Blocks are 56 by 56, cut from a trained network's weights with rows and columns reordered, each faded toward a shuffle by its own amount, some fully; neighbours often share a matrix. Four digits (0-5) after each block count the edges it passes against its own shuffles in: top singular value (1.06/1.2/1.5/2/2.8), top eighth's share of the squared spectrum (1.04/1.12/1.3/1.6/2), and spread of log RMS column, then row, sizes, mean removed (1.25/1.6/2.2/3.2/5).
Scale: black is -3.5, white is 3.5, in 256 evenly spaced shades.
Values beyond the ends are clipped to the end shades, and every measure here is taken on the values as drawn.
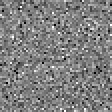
1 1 0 0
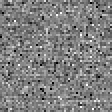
2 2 1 0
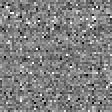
2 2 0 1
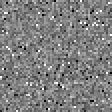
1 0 0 0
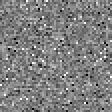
0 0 0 0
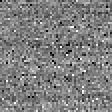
2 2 1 0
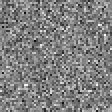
2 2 1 0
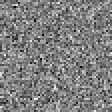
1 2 0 0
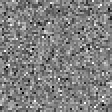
0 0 0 0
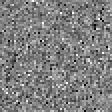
0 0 0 0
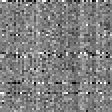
3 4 0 3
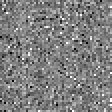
1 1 0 0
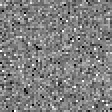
0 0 0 0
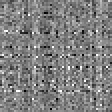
3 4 0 3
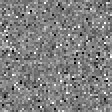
0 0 0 0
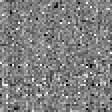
2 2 0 2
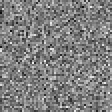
2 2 0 0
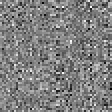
4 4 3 2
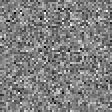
3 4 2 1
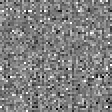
2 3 0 2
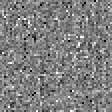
1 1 0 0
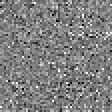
3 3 1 1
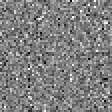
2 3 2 1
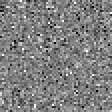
2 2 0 0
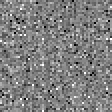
1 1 0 0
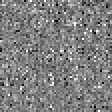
2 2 0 2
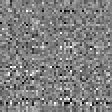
4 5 3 3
